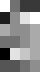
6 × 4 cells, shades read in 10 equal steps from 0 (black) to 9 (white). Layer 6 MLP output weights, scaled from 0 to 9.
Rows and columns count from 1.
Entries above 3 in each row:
2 3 4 4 3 2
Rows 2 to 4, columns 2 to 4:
5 8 9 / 5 5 6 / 4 5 6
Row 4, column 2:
4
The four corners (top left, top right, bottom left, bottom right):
9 2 3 5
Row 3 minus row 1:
-3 1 3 4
